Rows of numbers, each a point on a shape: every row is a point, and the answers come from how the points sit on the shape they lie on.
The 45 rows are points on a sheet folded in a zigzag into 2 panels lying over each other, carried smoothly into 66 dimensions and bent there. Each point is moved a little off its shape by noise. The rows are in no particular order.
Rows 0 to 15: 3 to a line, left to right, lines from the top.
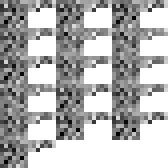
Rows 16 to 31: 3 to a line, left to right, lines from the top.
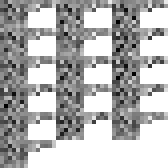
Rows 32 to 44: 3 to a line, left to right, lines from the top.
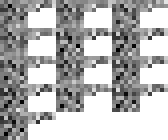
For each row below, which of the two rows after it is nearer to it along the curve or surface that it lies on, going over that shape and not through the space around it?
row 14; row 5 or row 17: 17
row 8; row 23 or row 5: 23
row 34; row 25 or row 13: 13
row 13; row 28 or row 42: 42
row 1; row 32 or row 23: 23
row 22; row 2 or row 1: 1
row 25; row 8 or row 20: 8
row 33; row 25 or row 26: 26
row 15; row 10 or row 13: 13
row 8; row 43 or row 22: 22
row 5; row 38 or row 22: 38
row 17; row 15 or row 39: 15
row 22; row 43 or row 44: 43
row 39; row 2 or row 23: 23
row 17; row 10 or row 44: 44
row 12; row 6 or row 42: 6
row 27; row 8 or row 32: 8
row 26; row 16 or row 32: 16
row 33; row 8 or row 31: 8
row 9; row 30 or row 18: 18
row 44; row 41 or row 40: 41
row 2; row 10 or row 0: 0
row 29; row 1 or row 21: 1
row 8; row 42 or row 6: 6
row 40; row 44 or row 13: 44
